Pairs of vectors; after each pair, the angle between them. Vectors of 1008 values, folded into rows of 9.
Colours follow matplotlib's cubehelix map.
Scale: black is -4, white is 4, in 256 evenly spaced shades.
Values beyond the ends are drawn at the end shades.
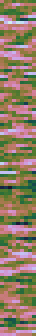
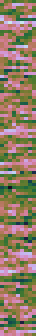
nearly parallel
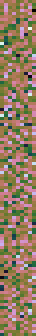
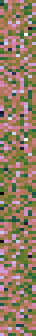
partly opposed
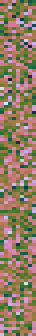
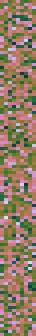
partly aligned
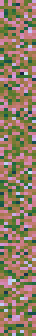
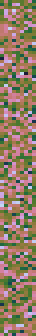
nearly opposite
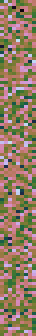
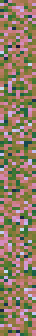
partly opposed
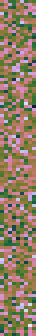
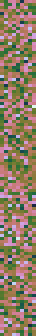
nearly opposite
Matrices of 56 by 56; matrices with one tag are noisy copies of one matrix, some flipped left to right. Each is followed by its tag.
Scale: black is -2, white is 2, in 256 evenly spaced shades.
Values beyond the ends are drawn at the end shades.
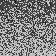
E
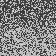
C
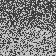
C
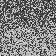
C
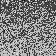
E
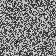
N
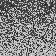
E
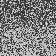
C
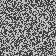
N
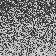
E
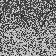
C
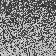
E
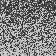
E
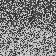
C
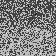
C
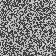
N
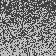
E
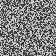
N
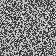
N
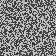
N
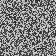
N
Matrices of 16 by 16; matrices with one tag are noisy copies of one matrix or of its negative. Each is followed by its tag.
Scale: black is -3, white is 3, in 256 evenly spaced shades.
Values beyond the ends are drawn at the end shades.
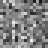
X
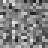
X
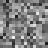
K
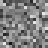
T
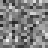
X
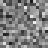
T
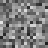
K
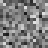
T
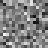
T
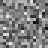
T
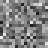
K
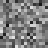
K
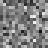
T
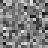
T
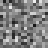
X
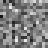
X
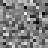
T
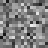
K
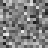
T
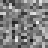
X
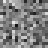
X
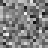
T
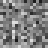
X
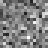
T
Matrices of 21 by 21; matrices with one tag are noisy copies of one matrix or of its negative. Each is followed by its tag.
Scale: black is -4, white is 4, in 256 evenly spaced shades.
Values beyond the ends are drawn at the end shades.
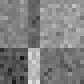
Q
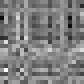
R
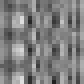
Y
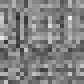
R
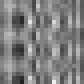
Y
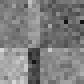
Q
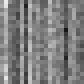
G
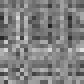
R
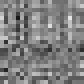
R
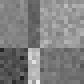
Q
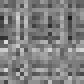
R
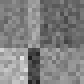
Q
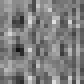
Y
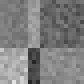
Q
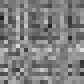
R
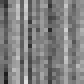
G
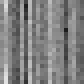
G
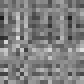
R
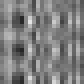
Y
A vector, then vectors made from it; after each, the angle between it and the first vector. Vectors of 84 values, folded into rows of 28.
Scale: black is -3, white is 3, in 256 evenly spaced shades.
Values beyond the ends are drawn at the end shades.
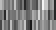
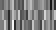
orthogonal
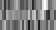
partly aligned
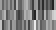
partly opposed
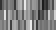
nearly opposite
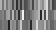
partly aligned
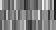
nearly parallel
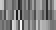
orthogonal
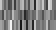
orthogonal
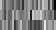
partly aligned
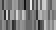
partly aligned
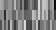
nearly parallel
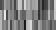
nearly opposite
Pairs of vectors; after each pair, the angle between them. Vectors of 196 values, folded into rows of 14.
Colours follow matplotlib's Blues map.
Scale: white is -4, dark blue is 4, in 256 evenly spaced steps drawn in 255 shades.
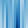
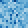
orthogonal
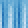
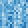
partly opposed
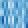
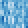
nearly parallel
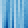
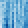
nearly parallel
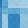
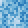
partly opposed
